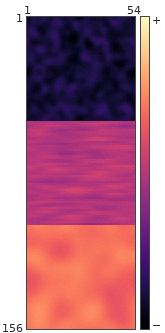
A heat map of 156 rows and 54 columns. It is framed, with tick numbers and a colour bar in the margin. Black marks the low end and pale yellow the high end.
The table splits into 3 rows of 1 panel. Panel 1,1: very low, blotchy, faint in contrast. Panel 2,1: middling, streaked across, faint in contrast. Panel 3,1: high, smooth, faint in contrast.
